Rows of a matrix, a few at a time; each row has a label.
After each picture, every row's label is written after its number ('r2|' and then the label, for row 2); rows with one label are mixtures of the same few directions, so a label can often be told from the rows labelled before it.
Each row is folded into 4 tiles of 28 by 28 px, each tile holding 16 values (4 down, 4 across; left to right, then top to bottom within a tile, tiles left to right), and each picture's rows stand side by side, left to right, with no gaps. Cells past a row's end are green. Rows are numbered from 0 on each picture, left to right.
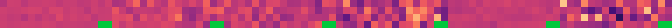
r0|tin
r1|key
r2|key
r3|key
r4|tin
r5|tin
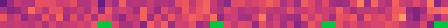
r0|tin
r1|key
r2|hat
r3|key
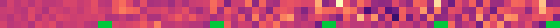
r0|key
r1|tin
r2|key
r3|tin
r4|key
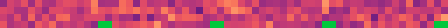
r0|key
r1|tin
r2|tin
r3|hat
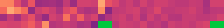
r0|tin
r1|key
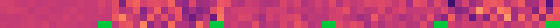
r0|tin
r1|key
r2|hat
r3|hat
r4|tin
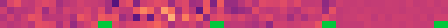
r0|hat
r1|tin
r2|tin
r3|hat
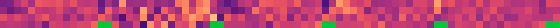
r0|tin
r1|key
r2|tin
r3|tin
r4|key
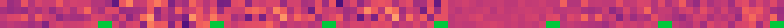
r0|tin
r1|hat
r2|tin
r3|tin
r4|hat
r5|tin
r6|key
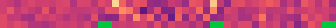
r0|hat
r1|tin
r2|hat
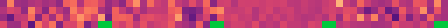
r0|key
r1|key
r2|key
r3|tin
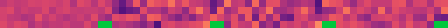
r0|hat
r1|tin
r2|key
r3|hat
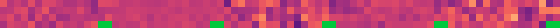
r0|key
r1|hat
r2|hat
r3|tin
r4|key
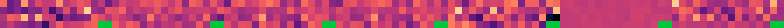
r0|tin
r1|hat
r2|hat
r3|hat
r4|hat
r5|key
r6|tin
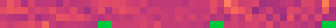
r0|tin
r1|tin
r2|tin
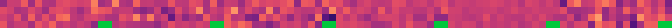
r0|key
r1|tin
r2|hat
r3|hat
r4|hat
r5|hat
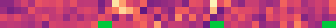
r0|tin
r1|tin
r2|hat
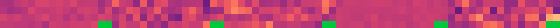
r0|tin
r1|key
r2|tin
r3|hat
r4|hat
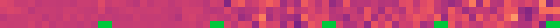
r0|tin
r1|key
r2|hat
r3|key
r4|key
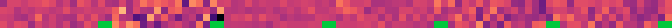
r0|hat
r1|hat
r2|tin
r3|tin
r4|key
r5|key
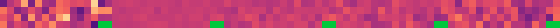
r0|key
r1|hat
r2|hat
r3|hat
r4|key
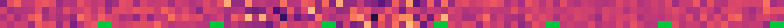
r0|hat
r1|tin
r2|tin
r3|hat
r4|hat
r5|hat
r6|key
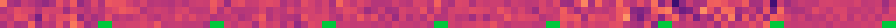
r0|hat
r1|tin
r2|hat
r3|tin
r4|tin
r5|key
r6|tin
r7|tin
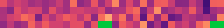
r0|hat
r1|key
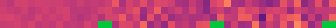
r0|key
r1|key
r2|hat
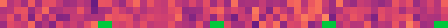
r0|key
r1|key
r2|key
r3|hat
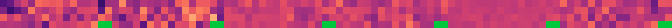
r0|tin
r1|key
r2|key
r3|hat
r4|hat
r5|key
